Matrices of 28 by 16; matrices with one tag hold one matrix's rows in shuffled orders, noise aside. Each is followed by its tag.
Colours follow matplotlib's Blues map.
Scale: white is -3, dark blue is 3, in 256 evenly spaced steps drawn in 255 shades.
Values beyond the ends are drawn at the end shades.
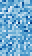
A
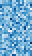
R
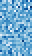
A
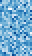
R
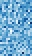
A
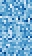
A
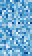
A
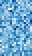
R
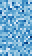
A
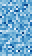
A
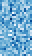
R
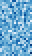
R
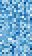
R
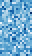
R
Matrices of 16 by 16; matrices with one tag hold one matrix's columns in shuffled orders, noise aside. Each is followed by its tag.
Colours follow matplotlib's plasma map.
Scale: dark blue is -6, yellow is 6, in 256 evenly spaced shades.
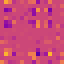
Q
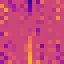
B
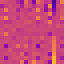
B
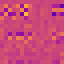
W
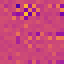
W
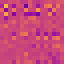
W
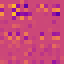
W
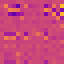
W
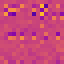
W
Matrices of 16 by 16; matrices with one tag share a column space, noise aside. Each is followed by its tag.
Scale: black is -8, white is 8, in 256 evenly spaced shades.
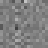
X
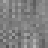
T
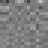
X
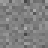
X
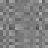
X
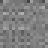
X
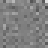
X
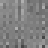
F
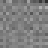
X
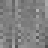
T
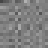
X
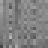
F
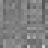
F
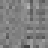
F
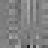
F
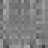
F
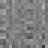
F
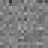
X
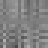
T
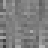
T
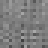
T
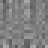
F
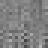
T
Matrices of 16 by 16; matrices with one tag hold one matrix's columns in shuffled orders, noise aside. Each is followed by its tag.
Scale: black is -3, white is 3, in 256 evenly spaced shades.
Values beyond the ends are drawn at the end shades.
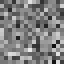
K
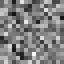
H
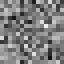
H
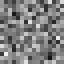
H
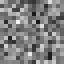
H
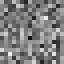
K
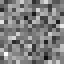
H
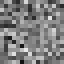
K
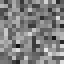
K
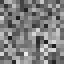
K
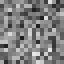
K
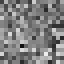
K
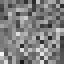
K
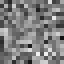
K
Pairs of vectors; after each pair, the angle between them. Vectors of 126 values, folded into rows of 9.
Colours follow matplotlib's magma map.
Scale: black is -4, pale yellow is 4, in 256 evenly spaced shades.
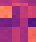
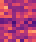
partly aligned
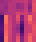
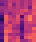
nearly parallel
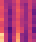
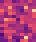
partly opposed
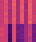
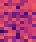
orthogonal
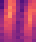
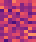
orthogonal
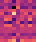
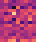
nearly parallel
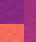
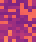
orthogonal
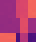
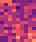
partly opposed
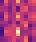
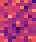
partly opposed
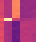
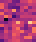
partly opposed
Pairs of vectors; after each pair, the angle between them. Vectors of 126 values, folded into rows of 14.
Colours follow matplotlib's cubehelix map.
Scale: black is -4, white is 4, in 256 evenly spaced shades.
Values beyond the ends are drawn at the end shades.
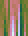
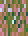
orthogonal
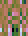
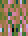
nearly parallel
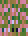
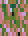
orthogonal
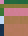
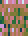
partly opposed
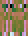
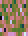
partly aligned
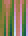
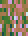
partly aligned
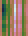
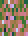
orthogonal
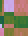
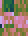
nearly opposite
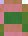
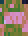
nearly opposite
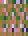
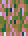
orthogonal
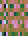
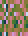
nearly opposite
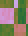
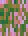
partly opposed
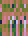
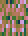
partly opposed
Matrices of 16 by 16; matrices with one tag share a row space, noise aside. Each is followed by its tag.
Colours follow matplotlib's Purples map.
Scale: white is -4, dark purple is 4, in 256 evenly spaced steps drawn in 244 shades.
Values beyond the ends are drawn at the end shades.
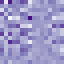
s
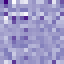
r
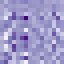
r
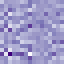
s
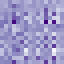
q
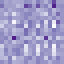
q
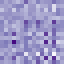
q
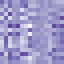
s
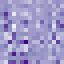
r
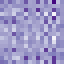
q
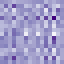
q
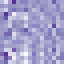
r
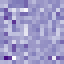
r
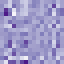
r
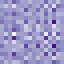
q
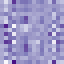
r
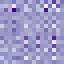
q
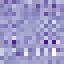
q
